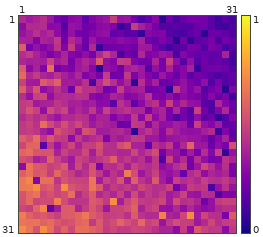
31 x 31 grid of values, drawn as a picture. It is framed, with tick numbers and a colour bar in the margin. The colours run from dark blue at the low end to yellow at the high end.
Ninth with the highest average: bottom left. Ninth with the lowest average: top right. Stripes: none. Slope: up to the bottom left.
